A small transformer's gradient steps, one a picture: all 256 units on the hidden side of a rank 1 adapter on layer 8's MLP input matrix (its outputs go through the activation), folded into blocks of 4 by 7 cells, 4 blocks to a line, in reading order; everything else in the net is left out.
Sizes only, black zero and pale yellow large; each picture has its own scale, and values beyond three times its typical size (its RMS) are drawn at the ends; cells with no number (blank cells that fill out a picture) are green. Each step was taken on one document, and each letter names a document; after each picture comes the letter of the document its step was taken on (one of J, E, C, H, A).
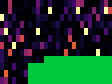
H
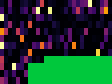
H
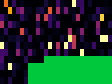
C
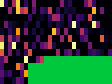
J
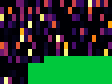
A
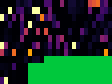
A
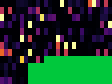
A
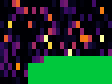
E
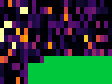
J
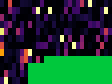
H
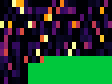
E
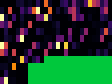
A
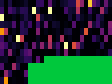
H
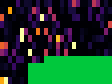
A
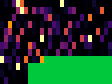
E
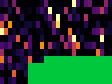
C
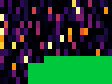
H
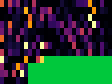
J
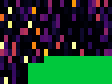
A
